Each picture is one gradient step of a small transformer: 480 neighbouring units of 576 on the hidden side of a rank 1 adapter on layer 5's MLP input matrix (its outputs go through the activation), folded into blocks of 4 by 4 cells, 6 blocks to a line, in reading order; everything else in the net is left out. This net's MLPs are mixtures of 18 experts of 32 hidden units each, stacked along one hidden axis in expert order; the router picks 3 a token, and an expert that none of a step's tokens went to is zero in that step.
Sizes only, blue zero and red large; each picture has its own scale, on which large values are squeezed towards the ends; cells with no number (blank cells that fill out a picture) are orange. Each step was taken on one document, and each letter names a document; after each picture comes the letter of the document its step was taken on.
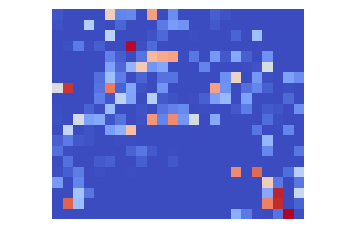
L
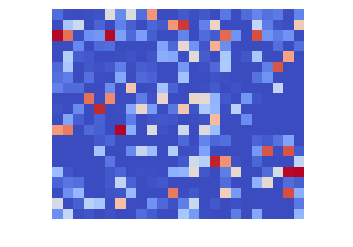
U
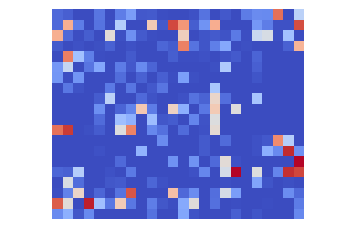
U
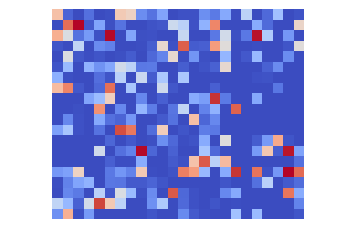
U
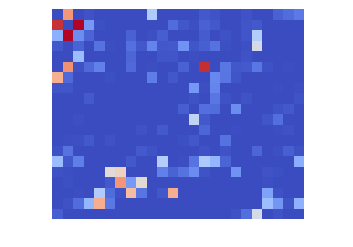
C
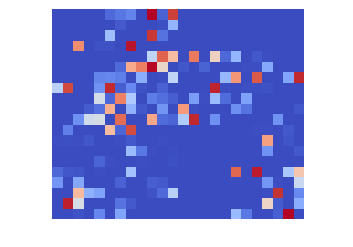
L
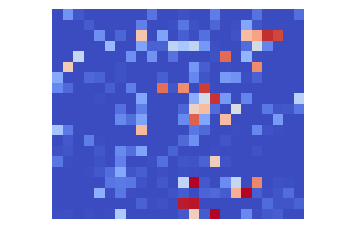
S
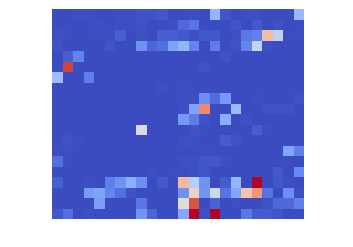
S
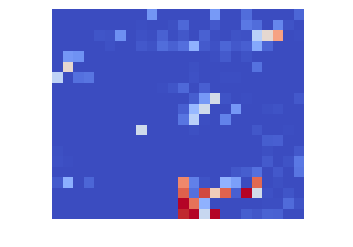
S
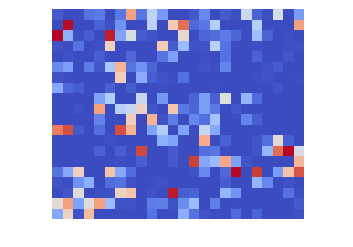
U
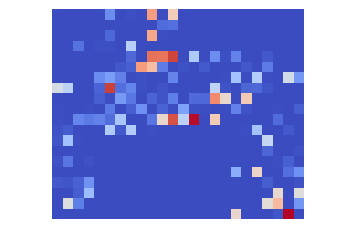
L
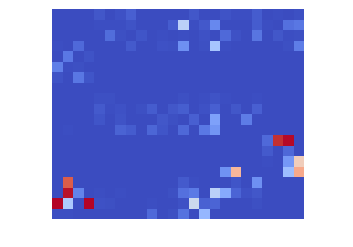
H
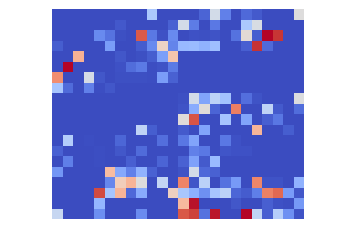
S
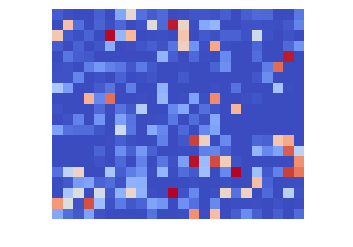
U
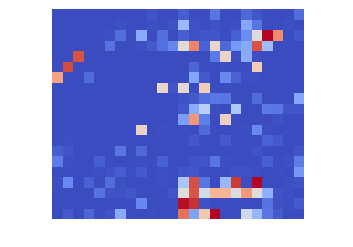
S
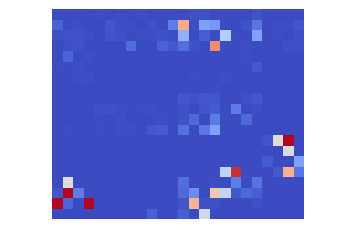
H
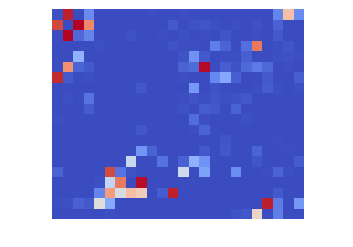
C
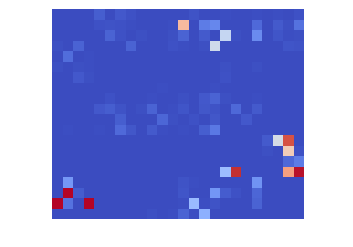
H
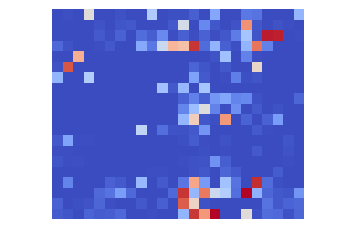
S
